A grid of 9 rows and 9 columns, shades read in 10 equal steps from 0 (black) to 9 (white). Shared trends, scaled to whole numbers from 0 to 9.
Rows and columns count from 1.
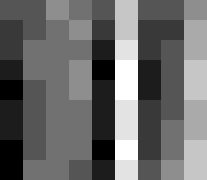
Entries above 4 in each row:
3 3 2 3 3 2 2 2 3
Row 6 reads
1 3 4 4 1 8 2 3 6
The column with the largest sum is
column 6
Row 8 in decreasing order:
9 7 4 4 4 3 2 0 0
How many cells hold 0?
5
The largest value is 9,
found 3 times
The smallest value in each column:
0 3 4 3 0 7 1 2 5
